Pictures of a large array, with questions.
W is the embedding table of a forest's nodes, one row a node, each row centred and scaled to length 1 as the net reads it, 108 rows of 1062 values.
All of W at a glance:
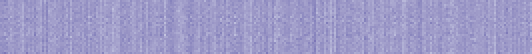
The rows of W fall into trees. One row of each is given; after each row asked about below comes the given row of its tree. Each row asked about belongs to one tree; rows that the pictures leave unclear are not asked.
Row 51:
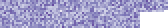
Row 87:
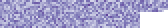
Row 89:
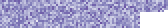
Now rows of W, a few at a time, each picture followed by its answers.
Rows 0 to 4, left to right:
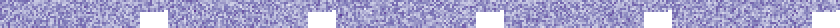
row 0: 89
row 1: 89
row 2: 89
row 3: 87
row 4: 89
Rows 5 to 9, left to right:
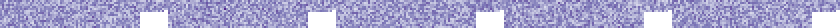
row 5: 89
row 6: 87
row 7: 87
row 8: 89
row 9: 89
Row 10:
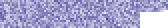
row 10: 87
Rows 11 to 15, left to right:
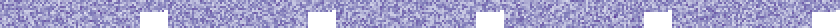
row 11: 89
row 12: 87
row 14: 51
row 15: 87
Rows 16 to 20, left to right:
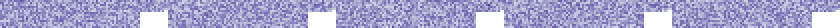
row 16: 89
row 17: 87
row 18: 51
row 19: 87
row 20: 87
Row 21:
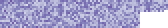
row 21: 89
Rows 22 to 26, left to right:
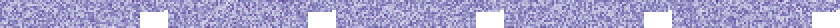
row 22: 87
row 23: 51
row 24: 51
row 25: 51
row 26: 89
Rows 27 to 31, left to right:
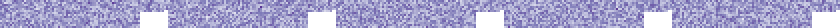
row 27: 89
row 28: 51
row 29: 87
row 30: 87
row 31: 89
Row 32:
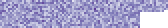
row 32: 87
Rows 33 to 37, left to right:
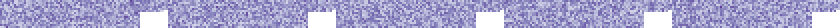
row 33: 87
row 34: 87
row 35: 87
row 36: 89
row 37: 89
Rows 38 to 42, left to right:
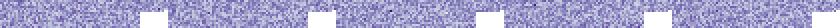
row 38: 89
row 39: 89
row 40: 51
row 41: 89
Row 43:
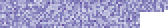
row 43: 51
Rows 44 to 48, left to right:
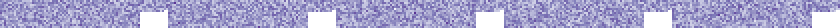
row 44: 87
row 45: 87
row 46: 87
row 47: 87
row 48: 87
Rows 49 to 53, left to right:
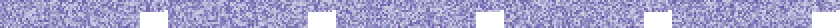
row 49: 89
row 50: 89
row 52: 89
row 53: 89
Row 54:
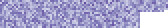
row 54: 87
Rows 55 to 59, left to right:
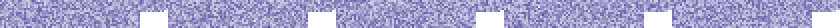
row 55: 87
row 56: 87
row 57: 89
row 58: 87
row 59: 87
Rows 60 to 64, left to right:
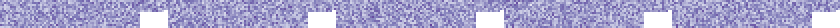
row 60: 87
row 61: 89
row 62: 87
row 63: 89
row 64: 87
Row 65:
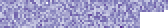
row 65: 51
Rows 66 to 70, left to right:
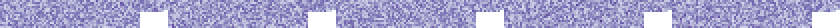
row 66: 87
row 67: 87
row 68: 87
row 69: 87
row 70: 87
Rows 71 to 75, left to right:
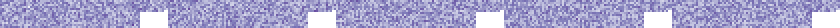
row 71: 87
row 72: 89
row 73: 89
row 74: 89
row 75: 87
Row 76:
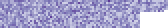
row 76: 89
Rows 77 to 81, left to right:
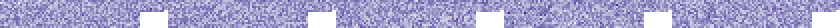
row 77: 51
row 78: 51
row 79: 89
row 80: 51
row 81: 87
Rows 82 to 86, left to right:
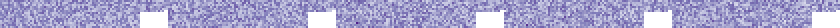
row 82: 89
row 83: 87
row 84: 89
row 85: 89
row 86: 89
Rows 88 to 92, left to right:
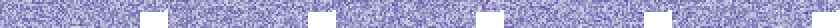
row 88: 87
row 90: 89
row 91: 51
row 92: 89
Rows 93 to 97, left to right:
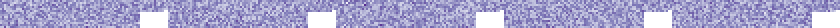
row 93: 87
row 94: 51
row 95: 89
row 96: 87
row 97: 87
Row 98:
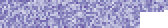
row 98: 89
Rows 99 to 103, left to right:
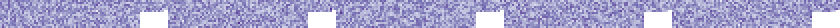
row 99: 89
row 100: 51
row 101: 89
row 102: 87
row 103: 87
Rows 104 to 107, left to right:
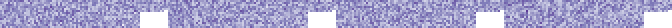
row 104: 89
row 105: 89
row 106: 89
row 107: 89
